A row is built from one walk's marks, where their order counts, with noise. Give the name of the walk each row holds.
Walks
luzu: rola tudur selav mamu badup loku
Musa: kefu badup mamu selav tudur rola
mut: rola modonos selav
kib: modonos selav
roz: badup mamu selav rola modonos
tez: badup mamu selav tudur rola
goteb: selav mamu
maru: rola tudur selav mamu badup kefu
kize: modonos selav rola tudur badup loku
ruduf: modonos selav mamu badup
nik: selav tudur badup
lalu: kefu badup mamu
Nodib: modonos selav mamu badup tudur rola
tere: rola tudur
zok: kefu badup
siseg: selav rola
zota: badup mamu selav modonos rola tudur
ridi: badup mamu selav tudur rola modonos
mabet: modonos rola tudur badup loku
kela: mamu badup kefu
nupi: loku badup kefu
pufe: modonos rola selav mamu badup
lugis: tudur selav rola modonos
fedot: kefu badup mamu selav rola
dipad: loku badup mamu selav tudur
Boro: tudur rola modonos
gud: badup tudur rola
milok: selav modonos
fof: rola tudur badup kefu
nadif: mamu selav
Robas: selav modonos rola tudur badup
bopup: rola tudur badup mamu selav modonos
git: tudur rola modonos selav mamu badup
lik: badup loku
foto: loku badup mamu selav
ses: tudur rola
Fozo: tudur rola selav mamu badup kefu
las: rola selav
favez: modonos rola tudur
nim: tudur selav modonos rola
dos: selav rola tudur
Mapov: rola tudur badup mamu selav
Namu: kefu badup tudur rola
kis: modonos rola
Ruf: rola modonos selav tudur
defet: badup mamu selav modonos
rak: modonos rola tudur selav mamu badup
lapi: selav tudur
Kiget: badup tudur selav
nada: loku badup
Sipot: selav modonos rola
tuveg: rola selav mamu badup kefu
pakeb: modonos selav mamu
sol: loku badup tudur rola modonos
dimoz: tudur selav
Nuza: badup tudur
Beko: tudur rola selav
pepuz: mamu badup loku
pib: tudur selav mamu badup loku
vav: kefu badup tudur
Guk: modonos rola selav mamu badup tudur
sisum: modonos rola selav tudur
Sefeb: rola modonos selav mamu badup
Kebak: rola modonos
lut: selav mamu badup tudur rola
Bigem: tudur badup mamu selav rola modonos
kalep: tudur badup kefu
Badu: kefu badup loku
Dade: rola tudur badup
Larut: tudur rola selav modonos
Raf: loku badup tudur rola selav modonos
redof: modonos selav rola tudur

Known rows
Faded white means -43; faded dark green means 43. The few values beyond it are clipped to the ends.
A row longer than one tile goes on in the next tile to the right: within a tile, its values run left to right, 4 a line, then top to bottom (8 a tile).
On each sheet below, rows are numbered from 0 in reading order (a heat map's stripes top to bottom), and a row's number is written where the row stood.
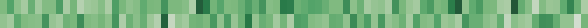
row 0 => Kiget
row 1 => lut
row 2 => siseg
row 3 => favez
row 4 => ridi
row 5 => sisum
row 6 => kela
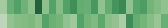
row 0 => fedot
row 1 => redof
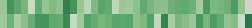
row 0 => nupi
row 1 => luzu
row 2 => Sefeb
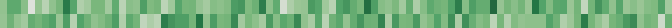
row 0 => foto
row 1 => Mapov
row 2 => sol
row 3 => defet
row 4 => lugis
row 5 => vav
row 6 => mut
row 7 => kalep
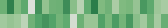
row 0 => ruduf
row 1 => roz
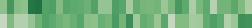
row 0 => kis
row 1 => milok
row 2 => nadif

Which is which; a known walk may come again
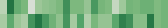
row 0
pepuz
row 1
lik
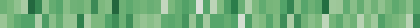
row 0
dos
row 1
Kebak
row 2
dipad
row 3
vav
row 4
Nodib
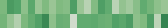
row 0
kalep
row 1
luzu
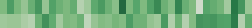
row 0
kib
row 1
fedot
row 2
nada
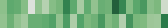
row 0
foto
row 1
Ruf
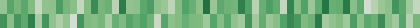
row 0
bopup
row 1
rak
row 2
Musa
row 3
Badu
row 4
defet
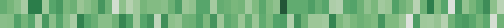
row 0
lapi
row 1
pib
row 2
milok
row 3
tere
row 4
maru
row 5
ruduf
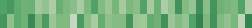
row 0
Bigem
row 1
Kiget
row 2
Dade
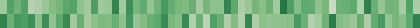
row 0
Raf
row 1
gud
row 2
zota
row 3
mut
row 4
dimoz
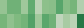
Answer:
Mapov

